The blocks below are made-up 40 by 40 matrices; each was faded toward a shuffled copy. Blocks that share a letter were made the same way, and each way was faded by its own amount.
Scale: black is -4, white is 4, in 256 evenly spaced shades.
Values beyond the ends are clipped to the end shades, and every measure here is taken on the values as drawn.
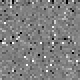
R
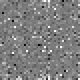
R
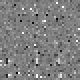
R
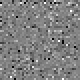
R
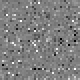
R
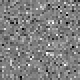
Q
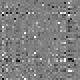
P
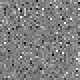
Q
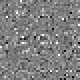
Q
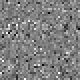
Q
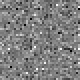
Q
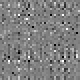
P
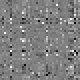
P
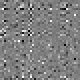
P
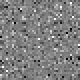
Q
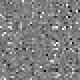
Q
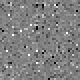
R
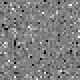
R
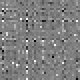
P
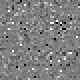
R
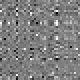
P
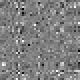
P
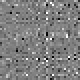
P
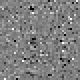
R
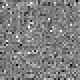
Q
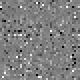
R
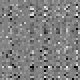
P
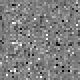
R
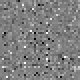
R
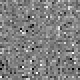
Q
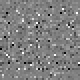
R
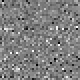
Q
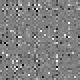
P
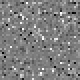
R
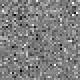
Q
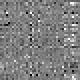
P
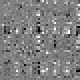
P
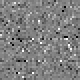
R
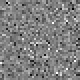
Q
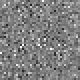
Q
